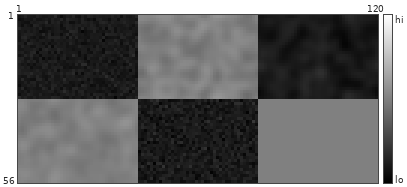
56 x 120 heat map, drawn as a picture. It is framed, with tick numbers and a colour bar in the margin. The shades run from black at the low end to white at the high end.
It is made of 2 by 3 panels. Panel 1,1: very low, fine-grained, faint in contrast. Panel 1,2: middling, blotchy, faint in contrast. Panel 1,3: very low, blotchy, faint in contrast. Panel 2,1: middling, blotchy, faint in contrast. Panel 2,2: very low, fine-grained, faint in contrast. Panel 2,3: middling, flat.
